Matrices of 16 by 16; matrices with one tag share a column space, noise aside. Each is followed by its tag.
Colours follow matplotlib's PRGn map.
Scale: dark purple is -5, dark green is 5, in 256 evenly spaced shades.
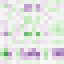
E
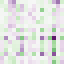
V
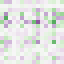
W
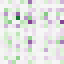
W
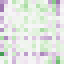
V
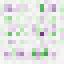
E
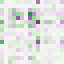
W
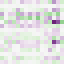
W
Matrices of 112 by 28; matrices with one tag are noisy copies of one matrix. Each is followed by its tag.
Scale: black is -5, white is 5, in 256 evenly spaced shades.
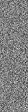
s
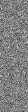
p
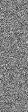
p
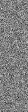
p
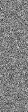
p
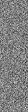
s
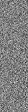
s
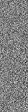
s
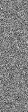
p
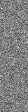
p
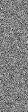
p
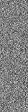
s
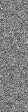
p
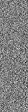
s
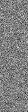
p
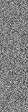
s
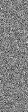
p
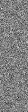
p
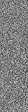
s
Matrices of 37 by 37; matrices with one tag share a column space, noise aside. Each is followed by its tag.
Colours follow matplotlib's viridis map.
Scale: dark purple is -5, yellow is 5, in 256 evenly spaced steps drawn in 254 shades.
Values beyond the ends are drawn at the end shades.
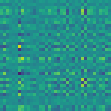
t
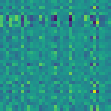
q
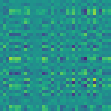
t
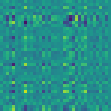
q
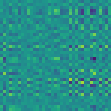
t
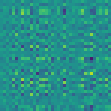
t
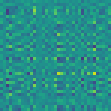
t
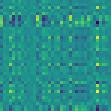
q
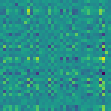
t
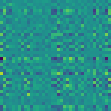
t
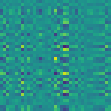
t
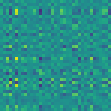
t
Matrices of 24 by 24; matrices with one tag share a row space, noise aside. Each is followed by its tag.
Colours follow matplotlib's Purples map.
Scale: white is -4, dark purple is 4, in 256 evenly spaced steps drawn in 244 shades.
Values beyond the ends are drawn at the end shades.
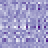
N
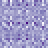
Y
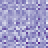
N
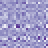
N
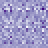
Y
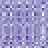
Y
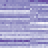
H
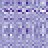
Y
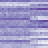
H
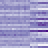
H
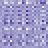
Y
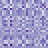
Y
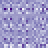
Y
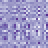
N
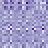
Y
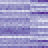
H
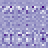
Y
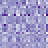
N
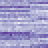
H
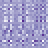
Y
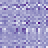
N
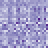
N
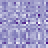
N
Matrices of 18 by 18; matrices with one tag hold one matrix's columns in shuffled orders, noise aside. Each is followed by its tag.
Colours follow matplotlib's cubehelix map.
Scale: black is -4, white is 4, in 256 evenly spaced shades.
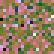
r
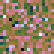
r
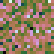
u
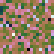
r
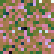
u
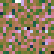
u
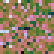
u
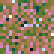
r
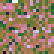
u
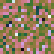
r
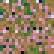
u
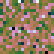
u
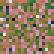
r
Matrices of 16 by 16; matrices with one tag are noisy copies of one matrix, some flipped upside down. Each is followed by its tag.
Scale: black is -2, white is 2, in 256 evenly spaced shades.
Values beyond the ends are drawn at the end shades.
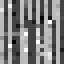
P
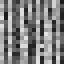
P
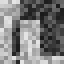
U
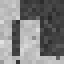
U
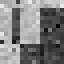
U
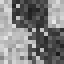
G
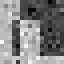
U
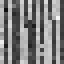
P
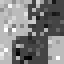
G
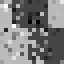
G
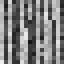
P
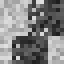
G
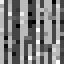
P
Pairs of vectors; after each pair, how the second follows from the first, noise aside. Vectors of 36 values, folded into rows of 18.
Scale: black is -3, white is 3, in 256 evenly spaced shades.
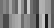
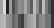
wrapped around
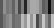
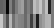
wrapped around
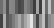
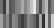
wrapped around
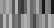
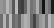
copied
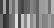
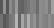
shrunk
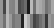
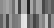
sign-scrambled
